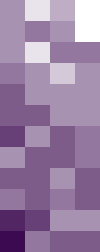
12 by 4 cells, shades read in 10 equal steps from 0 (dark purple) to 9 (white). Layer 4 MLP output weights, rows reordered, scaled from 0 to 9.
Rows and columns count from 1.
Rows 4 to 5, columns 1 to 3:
4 5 7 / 3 5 5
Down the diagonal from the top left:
5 4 4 5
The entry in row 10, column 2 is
3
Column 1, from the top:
5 5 5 4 3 3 2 5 3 4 1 0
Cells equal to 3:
13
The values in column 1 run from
0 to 5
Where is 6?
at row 1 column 3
